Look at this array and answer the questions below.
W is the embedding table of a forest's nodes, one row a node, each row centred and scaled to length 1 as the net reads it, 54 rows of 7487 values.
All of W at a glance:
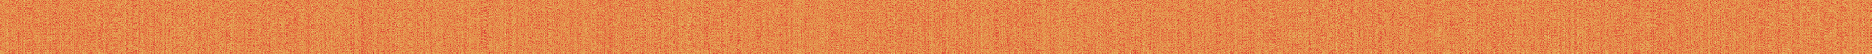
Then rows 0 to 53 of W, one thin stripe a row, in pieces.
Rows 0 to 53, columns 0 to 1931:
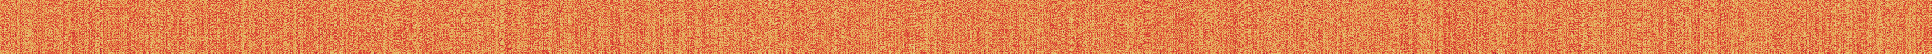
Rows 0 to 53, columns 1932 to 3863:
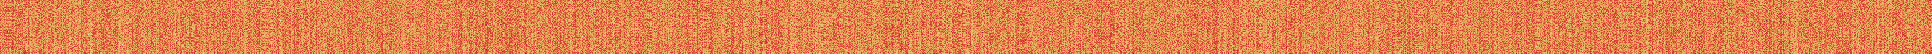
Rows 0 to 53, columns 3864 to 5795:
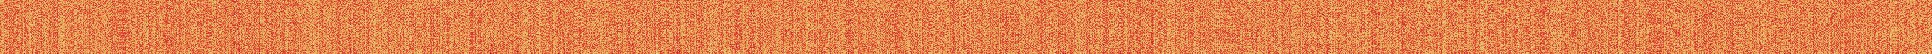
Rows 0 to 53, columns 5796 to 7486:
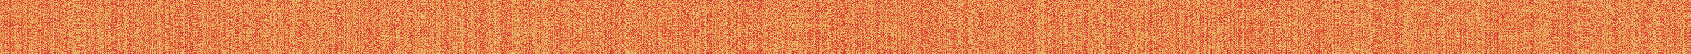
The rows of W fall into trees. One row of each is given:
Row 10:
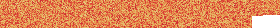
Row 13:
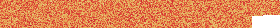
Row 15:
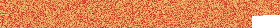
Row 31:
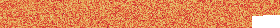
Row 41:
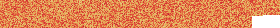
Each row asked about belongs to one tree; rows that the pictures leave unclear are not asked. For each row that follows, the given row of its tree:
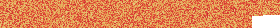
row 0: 15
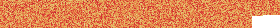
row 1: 41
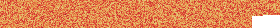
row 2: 10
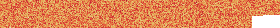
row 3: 41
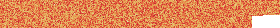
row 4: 15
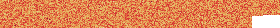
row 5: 31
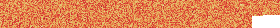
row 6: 15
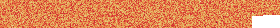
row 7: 10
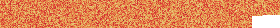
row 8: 31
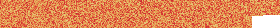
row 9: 13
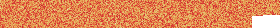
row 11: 10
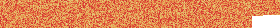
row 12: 41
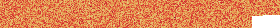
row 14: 41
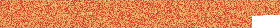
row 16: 13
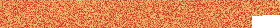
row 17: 41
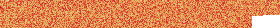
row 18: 15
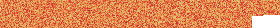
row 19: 10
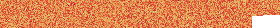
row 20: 10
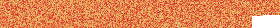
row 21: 41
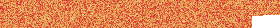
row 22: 15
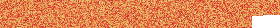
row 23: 31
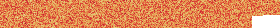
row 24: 41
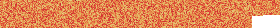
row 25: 41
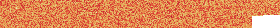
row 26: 13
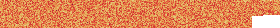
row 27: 10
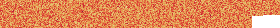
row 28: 41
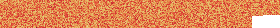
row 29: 31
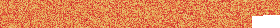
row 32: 10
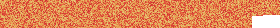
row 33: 10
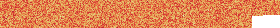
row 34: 41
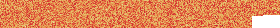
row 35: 10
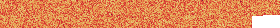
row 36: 10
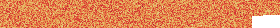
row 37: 15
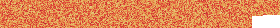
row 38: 31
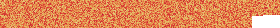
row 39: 10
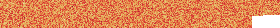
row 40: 15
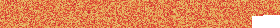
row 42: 10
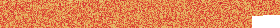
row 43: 41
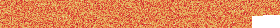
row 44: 13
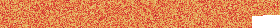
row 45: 31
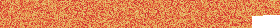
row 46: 13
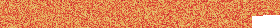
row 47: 10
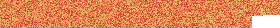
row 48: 13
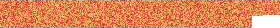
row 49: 41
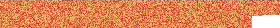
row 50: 15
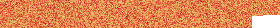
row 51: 31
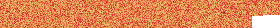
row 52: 15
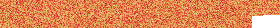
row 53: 15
